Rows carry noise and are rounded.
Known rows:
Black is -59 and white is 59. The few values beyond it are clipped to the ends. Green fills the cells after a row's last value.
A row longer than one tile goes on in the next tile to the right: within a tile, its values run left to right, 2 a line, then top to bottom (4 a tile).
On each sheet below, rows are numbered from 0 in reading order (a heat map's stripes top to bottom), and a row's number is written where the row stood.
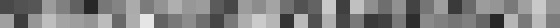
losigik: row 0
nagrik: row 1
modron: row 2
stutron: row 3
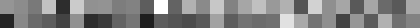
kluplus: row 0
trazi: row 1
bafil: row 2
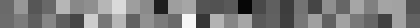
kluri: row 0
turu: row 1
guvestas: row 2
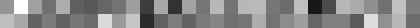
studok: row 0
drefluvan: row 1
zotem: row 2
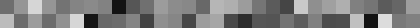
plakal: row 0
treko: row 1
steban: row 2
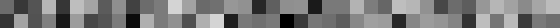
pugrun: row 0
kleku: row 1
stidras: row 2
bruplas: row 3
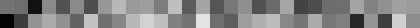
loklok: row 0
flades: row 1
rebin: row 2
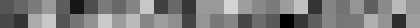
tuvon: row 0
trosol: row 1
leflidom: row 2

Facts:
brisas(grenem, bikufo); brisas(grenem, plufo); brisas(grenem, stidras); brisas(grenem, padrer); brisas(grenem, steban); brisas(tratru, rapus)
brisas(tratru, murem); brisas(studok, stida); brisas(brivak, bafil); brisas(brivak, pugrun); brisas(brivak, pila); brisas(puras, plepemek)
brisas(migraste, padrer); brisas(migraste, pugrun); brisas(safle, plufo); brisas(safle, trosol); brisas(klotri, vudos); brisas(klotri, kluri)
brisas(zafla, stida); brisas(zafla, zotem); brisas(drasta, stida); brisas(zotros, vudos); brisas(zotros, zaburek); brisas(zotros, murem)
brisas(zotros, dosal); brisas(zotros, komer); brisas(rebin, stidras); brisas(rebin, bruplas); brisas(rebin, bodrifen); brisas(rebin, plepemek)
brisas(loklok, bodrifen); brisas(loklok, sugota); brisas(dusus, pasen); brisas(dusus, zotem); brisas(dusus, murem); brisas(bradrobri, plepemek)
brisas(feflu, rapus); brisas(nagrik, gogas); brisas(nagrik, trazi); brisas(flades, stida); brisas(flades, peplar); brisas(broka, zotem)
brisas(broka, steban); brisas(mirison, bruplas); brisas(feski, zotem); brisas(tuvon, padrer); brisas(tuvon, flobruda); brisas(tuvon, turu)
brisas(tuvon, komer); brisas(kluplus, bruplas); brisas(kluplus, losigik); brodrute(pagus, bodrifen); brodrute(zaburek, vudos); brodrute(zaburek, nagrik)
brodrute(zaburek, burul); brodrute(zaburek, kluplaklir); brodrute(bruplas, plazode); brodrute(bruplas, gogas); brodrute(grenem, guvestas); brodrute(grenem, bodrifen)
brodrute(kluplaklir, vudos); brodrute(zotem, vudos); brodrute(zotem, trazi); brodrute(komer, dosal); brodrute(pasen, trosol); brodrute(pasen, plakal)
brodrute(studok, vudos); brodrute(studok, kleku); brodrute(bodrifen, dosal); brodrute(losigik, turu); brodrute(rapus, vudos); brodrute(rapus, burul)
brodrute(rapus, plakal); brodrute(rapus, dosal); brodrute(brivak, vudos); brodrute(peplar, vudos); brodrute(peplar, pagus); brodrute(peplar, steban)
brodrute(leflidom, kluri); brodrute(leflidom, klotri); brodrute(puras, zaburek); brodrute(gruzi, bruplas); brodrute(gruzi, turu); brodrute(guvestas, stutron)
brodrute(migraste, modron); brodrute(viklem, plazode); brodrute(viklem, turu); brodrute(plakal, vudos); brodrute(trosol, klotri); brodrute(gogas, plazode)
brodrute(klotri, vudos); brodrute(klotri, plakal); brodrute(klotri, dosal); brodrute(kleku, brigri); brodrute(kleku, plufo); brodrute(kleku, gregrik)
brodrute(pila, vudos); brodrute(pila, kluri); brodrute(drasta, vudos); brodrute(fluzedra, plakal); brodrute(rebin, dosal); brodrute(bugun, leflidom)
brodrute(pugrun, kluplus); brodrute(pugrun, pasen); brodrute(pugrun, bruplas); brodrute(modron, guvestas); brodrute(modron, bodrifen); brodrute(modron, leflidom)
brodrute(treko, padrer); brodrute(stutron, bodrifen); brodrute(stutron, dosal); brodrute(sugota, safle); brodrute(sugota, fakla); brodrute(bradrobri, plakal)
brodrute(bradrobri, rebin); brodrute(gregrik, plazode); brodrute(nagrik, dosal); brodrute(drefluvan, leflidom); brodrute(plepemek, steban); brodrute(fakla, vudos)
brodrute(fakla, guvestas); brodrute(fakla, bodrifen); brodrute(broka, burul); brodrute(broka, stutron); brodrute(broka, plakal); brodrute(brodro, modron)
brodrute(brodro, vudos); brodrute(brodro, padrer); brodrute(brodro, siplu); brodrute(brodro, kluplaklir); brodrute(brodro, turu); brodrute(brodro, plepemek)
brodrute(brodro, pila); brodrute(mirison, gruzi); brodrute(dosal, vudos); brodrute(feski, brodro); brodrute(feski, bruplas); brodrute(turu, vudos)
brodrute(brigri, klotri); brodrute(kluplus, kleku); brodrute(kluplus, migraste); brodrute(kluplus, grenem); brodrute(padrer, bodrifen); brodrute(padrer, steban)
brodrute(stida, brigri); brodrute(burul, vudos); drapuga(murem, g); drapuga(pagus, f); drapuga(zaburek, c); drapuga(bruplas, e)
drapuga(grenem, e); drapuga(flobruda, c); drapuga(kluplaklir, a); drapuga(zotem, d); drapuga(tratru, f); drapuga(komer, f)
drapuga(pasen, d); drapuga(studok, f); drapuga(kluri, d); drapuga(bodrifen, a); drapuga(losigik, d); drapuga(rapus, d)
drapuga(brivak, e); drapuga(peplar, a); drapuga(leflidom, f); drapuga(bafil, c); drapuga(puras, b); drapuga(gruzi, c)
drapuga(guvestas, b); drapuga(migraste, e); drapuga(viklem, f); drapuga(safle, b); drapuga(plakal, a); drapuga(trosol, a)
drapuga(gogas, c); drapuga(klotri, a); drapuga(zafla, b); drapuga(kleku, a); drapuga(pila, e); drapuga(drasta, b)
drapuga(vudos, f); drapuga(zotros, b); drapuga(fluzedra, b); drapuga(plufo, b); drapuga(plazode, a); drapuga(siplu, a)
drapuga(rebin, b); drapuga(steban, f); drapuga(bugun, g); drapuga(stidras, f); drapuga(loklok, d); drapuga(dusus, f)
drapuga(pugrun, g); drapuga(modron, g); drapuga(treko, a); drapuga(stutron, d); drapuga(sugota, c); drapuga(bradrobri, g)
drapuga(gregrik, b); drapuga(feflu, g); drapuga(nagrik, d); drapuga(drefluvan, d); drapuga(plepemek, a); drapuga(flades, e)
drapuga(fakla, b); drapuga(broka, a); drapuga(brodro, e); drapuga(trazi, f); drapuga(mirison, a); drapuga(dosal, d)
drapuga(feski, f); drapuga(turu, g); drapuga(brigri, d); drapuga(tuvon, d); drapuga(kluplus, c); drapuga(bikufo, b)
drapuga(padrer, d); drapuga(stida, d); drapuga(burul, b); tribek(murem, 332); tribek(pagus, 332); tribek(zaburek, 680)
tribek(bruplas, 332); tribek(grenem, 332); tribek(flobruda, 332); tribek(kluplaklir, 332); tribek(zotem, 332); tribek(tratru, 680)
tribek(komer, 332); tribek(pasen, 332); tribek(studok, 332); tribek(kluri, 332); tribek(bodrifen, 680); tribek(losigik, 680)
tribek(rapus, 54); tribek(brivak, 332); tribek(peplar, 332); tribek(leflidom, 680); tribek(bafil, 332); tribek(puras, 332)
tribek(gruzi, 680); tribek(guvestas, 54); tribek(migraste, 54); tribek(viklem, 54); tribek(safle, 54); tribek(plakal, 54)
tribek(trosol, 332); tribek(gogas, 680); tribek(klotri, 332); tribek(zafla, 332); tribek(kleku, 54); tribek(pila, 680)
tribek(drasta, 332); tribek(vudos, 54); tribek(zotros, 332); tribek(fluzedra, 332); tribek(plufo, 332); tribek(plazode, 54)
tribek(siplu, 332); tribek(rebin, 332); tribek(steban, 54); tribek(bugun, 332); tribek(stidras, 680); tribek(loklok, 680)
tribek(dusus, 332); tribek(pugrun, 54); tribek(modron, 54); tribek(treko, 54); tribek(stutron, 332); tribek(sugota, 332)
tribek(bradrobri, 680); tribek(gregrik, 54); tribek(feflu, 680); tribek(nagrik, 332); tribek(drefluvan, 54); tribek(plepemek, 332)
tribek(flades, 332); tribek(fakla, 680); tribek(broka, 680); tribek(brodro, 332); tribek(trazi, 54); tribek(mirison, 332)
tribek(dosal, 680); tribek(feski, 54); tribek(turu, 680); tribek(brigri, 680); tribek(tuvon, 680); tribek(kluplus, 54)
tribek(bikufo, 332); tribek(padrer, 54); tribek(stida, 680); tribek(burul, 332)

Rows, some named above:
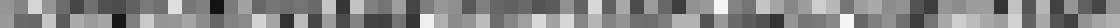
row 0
zaburek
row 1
zotros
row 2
modron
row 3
drasta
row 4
brivak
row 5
pagus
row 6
nagrik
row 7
grenem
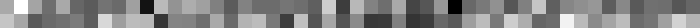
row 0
studok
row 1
rapus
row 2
modron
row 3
stida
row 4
drasta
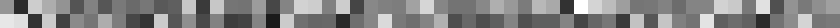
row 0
murem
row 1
modron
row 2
komer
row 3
sugota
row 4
vudos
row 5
komer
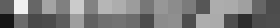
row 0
trazi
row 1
treko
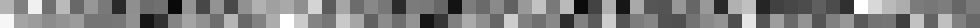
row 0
kluplaklir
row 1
loklok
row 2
peplar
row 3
brigri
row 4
bradrobri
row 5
feflu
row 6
vudos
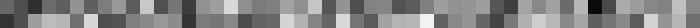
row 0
fakla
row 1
trosol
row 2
flades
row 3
nagrik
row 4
zotem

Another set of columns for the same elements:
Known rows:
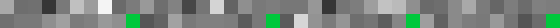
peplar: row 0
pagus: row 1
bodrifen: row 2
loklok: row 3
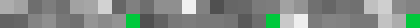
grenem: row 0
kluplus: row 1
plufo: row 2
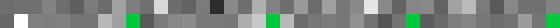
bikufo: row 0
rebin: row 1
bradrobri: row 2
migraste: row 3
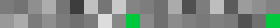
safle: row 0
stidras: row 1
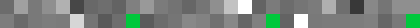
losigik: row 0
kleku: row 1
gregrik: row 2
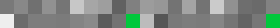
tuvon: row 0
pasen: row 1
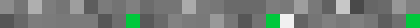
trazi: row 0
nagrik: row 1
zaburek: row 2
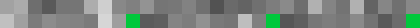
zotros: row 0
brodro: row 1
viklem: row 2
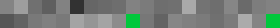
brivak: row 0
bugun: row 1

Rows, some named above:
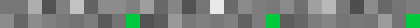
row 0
stidras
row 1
pagus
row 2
migraste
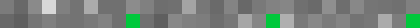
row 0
modron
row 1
bugun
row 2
murem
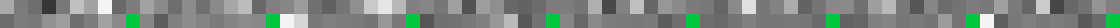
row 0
peplar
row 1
flades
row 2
fakla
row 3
vudos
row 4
stidras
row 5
modron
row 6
migraste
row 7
zaburek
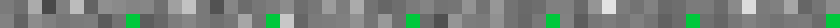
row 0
stidras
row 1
migraste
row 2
zotem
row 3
stutron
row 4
drefluvan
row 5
modron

